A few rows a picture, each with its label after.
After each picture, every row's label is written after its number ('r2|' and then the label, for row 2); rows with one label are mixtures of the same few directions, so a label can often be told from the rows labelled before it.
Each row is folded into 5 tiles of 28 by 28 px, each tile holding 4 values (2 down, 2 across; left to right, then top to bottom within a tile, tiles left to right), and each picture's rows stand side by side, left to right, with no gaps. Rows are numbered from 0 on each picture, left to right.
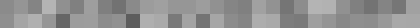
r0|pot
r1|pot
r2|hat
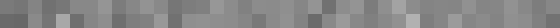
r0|pot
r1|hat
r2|pot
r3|pot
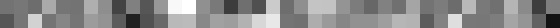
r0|pot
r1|hat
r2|hat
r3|pot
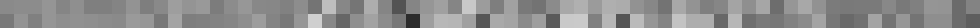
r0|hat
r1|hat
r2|pot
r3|pot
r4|pot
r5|hat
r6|pot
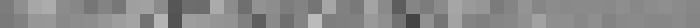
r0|hat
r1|hat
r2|pot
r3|hat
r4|hat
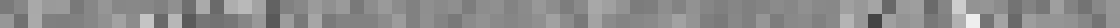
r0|hat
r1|hat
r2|hat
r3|pot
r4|hat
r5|pot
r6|pot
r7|hat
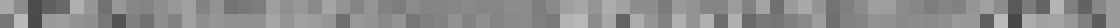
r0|hat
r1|hat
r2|pot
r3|pot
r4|pot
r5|hat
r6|hat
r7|hat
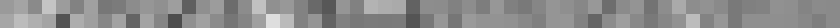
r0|pot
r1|pot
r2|hat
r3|hat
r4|pot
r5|hat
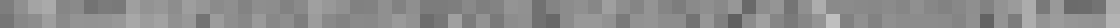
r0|hat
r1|pot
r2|hat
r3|pot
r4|pot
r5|pot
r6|hat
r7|hat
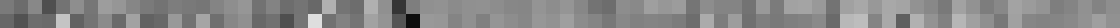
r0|pot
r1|pot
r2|pot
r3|pot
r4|hat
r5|hat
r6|pot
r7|hat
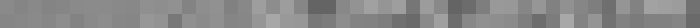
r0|pot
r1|pot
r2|hat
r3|hat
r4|hat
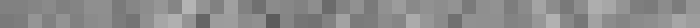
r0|pot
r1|pot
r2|pot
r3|pot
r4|hat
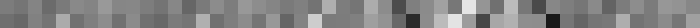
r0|pot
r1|pot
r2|pot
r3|pot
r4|pot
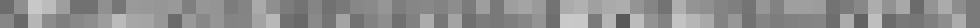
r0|hat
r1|pot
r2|pot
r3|hat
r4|pot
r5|hat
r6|hat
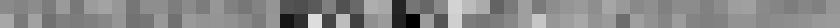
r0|hat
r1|hat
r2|pot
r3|hat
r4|pot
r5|hat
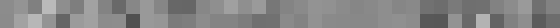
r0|pot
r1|hat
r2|hat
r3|pot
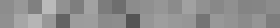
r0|pot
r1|pot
